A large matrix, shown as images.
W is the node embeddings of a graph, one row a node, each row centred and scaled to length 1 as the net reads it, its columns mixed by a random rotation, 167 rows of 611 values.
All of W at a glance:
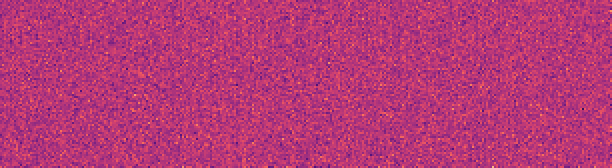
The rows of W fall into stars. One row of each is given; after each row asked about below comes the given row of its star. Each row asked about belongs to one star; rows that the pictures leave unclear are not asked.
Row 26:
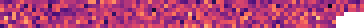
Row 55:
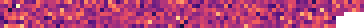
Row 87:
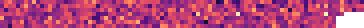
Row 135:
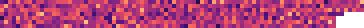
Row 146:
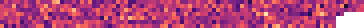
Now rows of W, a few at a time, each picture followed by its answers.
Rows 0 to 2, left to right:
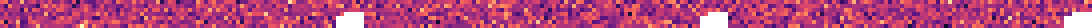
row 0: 146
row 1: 135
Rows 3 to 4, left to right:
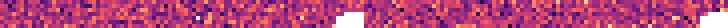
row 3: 26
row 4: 55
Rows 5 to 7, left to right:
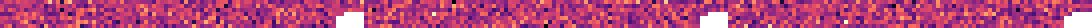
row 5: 26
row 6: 55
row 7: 87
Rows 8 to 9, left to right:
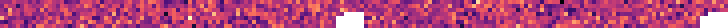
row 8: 87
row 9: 135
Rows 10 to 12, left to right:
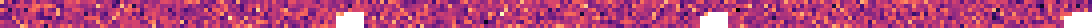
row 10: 55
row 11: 135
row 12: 55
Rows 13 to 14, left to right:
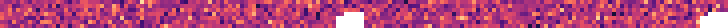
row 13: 87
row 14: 26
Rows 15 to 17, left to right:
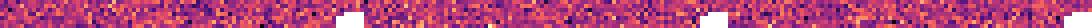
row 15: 55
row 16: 146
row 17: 146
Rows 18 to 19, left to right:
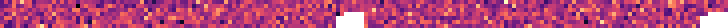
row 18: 146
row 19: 146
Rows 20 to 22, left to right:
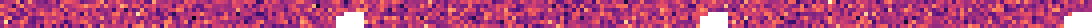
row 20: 135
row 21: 26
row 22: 135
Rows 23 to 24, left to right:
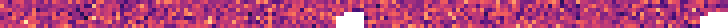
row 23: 26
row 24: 135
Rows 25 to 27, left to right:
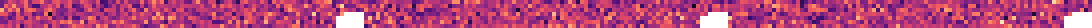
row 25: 146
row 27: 146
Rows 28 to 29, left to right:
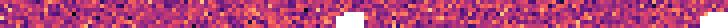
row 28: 87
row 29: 135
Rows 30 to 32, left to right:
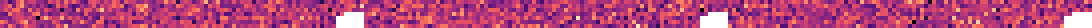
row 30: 26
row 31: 146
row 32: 55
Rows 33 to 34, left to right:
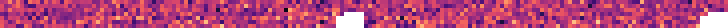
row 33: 26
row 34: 26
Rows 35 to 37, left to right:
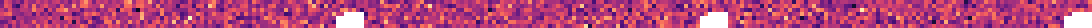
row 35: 87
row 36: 26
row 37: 146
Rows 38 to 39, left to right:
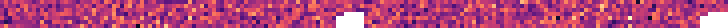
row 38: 87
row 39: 26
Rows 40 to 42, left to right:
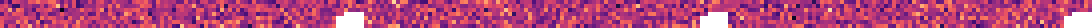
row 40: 26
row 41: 135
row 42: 26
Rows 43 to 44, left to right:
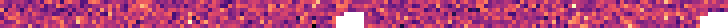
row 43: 26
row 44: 26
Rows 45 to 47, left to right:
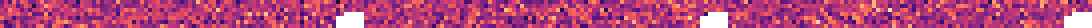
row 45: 146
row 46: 87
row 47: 135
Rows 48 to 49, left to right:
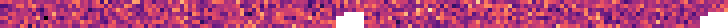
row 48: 55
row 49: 135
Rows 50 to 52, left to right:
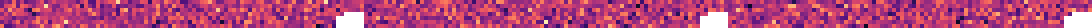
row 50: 146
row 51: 55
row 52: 87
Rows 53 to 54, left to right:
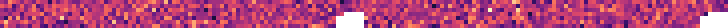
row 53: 135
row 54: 87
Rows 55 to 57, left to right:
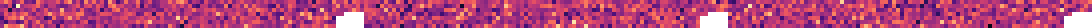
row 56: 26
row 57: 135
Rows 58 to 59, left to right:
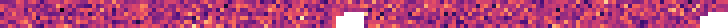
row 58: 26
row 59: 135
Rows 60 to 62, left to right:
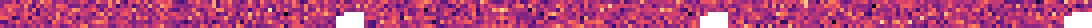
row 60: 146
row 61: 26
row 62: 55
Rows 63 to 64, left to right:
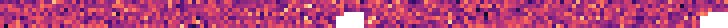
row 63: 146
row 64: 135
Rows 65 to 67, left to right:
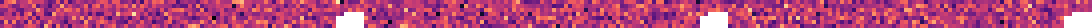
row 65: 135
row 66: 87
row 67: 26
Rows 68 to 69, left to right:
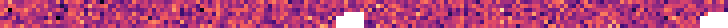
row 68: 55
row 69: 55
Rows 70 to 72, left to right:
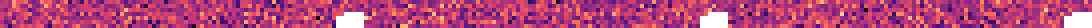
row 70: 146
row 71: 87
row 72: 87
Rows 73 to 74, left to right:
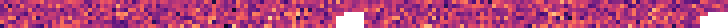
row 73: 26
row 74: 26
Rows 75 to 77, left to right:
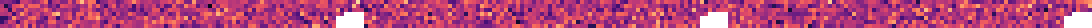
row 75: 55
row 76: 135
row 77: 26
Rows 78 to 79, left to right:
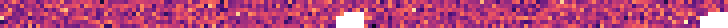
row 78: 87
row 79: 146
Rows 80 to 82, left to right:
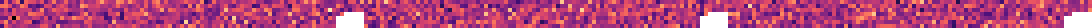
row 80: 135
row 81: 146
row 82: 135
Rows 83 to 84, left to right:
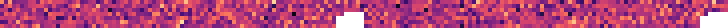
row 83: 55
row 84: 26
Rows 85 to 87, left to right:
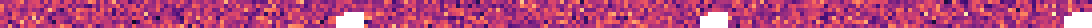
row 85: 26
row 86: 146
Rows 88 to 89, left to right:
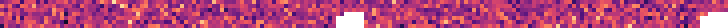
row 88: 135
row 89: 26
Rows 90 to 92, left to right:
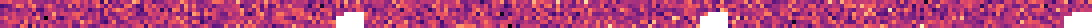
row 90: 55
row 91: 55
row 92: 135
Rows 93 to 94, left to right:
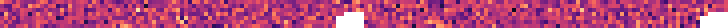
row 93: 55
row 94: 146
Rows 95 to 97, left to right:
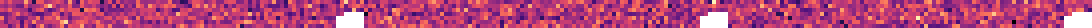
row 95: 146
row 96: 26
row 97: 87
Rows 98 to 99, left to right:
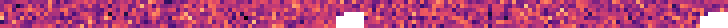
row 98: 87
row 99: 55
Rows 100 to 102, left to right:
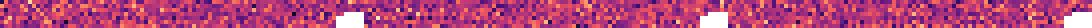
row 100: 135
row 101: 55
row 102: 26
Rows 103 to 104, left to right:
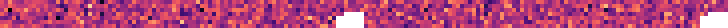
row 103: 55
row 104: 26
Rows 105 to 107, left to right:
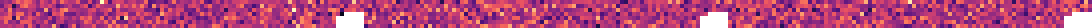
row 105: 135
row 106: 135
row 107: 55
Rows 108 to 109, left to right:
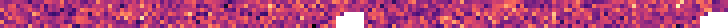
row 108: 26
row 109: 87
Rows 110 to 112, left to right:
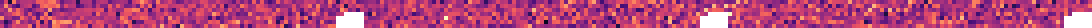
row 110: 146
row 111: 87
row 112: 135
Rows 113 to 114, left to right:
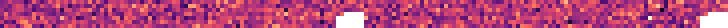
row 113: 26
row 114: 146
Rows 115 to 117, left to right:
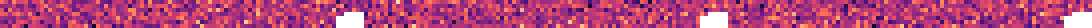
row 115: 146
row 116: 26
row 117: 146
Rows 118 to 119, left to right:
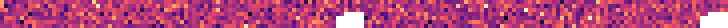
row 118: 55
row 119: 135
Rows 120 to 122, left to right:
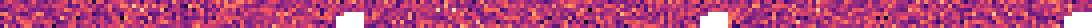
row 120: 135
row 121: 146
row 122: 146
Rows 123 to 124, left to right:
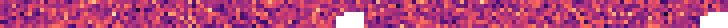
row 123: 87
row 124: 146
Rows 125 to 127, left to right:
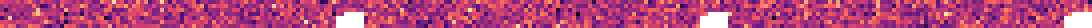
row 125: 135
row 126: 135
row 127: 55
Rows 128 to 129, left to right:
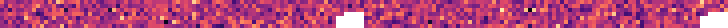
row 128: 55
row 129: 135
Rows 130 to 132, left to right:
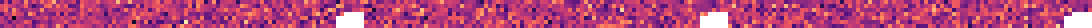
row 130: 146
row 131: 55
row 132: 146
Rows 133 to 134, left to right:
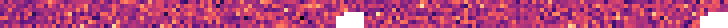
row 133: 87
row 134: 26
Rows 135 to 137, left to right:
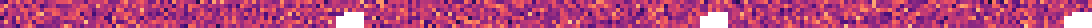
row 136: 135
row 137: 26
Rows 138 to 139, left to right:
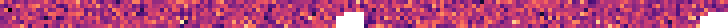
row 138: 55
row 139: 55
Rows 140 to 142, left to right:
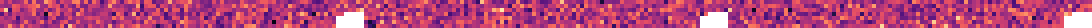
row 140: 55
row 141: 146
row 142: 26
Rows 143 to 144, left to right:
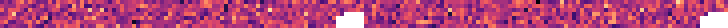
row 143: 26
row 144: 146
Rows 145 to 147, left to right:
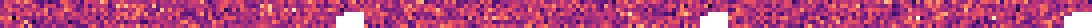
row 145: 135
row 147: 87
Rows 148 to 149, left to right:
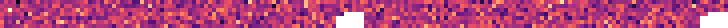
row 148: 146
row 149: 55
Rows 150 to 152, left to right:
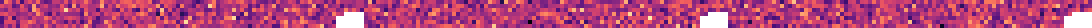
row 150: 135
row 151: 146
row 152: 55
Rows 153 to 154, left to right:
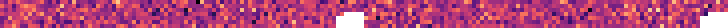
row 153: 135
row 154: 146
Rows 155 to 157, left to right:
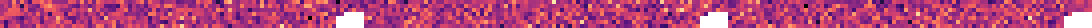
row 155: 146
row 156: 87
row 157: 26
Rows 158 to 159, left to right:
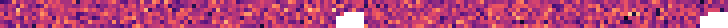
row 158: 146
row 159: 146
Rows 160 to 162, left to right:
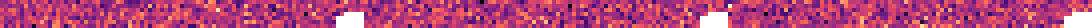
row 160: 146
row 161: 55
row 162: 26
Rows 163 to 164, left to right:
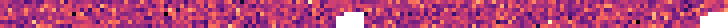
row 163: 87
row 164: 26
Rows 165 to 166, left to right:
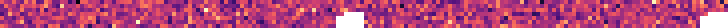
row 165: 87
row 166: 135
